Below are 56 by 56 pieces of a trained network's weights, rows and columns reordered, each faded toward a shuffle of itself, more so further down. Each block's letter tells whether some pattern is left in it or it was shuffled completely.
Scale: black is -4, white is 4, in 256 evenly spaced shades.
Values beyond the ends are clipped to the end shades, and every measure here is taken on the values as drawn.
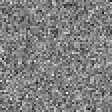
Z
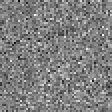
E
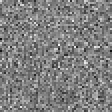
E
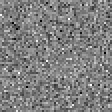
Z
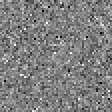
Z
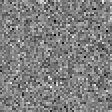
Z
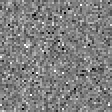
Z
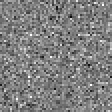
E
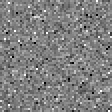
Z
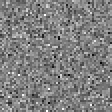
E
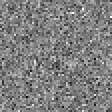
E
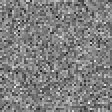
Z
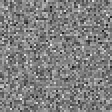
E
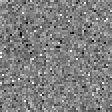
Z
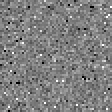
Z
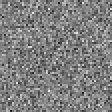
Z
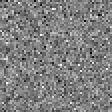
E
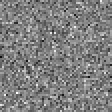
Z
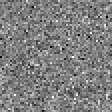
Z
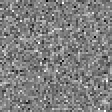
Z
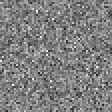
Z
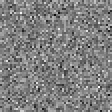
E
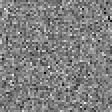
Z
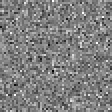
Z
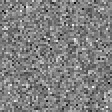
Z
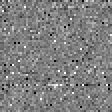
E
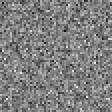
Z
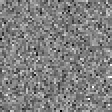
Z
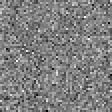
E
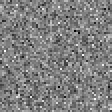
Z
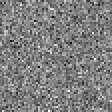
Z
